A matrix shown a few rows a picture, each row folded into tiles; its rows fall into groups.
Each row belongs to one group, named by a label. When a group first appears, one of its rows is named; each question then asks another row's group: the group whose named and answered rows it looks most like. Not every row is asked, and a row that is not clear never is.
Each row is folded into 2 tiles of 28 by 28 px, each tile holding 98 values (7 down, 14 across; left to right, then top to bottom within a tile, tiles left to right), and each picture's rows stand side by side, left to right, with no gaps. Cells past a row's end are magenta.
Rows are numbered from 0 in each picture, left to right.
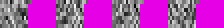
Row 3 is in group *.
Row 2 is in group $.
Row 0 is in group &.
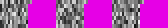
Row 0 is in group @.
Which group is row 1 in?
*
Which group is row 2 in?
*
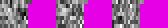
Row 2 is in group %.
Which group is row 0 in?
&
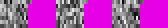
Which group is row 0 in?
&
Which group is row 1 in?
@
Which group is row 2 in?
&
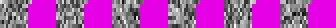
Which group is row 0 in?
@
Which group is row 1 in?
@
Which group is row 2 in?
&
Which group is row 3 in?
&
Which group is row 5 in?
$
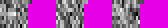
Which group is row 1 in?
*
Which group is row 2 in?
&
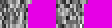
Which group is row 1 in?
$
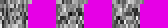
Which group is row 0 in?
*
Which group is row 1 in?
$
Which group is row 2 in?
$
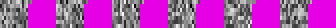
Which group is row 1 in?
&
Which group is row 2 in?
%
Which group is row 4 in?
$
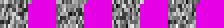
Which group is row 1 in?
$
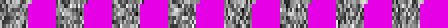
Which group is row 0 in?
*
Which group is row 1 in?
&
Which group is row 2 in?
$
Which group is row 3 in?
$
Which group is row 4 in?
*
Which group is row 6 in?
*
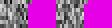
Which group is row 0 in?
&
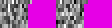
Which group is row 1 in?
%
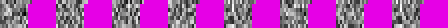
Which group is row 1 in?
*
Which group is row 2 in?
@
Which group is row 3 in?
@
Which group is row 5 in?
&
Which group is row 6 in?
@
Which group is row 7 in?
%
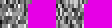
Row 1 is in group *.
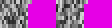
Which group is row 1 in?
@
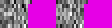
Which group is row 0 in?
$
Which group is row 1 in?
&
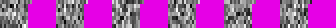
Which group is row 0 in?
%
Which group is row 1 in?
%
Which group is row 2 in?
@
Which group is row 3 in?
%
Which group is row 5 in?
&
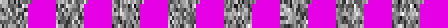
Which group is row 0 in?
@
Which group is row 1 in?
*
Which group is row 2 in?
%
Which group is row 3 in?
*
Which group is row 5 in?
&
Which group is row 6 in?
%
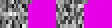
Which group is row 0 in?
%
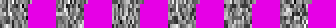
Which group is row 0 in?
%
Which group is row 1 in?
%
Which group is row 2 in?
&
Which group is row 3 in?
%
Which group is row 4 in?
@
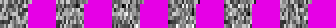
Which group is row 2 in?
%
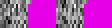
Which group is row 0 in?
$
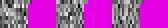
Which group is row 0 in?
&
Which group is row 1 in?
$
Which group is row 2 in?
&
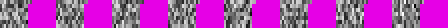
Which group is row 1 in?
*
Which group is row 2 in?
@
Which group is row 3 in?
@
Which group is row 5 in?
*
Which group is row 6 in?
@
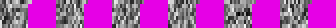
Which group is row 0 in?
*
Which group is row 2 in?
@
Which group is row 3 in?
@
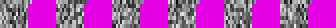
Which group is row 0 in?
*
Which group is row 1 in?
@
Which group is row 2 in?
@
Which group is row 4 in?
*
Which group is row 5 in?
&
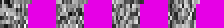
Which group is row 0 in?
&
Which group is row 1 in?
$
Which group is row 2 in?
@
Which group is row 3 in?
*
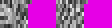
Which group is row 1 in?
@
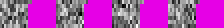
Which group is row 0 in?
@
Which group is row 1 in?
$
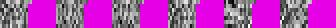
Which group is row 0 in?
*
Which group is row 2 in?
%
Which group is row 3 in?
*
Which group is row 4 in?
&
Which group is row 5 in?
*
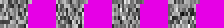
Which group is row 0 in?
@
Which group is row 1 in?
*
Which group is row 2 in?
&
